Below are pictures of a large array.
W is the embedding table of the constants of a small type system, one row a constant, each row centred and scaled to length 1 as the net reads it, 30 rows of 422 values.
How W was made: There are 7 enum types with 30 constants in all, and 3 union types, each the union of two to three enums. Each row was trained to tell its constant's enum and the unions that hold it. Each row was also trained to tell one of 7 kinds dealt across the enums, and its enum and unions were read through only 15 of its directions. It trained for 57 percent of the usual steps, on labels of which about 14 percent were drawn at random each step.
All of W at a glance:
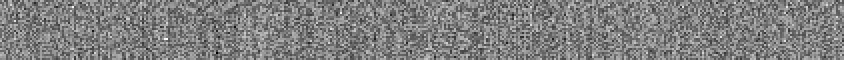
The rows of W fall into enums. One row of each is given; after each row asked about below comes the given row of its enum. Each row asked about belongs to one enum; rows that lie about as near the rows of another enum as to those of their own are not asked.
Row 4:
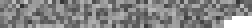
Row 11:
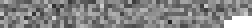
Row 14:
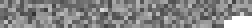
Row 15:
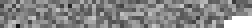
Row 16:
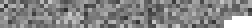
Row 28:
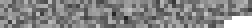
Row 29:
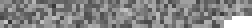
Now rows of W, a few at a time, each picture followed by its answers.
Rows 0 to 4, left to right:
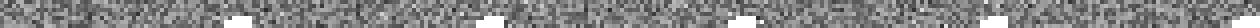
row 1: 15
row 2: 15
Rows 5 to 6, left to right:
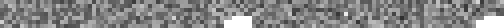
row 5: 29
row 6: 16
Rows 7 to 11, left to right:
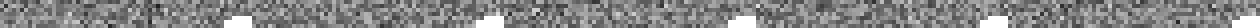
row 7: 16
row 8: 4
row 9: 11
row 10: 29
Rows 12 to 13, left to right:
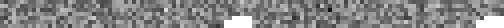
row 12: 14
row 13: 29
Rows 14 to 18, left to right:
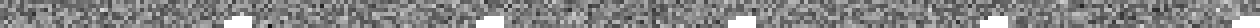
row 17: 4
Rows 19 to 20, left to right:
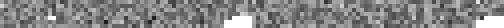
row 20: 4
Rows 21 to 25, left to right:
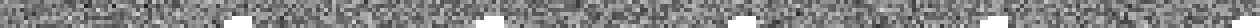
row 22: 4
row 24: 28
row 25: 15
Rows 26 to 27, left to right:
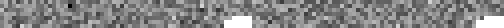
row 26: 28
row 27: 29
